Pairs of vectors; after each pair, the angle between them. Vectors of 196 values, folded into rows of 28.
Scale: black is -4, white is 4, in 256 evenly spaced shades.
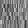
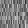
partly opposed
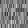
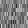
nearly opposite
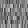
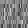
partly opposed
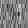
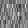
nearly opposite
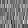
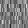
orthogonal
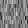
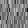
orthogonal
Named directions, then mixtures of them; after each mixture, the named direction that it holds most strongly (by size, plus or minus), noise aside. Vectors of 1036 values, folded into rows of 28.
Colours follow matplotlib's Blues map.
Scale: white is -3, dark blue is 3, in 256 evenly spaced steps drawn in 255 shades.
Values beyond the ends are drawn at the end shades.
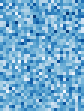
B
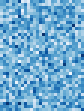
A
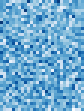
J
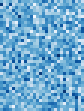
B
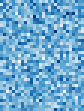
B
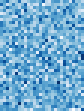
A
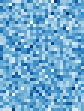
J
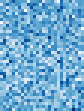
J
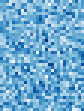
J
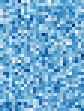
A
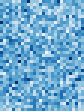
J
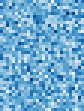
B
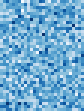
A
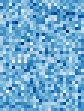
B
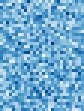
J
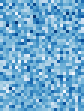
B
